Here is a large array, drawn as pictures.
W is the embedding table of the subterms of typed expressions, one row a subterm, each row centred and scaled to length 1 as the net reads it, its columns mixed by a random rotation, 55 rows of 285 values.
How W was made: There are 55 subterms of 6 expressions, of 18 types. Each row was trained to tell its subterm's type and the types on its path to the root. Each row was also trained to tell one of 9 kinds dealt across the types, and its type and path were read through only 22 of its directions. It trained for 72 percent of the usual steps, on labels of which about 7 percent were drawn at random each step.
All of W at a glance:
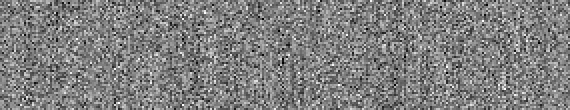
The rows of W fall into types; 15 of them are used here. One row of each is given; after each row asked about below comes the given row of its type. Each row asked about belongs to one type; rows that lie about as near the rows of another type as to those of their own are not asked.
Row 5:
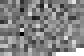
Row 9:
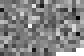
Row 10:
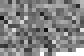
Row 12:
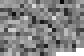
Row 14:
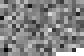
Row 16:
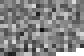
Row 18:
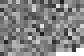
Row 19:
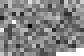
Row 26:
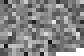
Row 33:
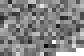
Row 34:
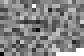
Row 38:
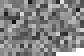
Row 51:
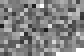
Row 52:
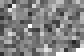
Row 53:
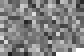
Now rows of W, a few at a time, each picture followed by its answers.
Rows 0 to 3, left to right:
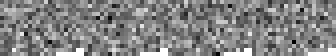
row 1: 14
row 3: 34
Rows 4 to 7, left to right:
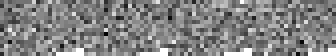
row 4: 34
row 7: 38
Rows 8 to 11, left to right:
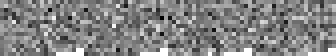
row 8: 34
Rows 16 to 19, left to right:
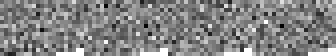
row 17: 38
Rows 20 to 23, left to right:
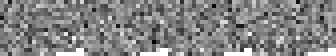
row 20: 10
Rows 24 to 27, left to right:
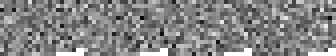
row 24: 18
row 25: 10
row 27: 9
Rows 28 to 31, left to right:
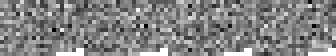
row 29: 18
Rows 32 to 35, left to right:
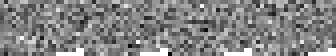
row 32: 14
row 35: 19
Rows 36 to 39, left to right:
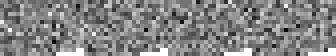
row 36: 18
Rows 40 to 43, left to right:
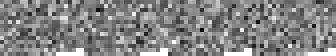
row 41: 18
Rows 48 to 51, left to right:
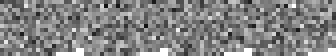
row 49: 38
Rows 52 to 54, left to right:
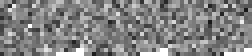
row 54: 38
